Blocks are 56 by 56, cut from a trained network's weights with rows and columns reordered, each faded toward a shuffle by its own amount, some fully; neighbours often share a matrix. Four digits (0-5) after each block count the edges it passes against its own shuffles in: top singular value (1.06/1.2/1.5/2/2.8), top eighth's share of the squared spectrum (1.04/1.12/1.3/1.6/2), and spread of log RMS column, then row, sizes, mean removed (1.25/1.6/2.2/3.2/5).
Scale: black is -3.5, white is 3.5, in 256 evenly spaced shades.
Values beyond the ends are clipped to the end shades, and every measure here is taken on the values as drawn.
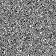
0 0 0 0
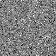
0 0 0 0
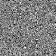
2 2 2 0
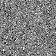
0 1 0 0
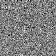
1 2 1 1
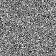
0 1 0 0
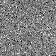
0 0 0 0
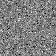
0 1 0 0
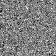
0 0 0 0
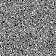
0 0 0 0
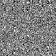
2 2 2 0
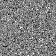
0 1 0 0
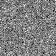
1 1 0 0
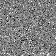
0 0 0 0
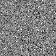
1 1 1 0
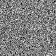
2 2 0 1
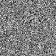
2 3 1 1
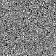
1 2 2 0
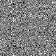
3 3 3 1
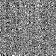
2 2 0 2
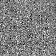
1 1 0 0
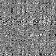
2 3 0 3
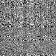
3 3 0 3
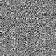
3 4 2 2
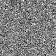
1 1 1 0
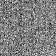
1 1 0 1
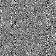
2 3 2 0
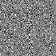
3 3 3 1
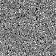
2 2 1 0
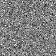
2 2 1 0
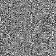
2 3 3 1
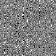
3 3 3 1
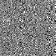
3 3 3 0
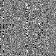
2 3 3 0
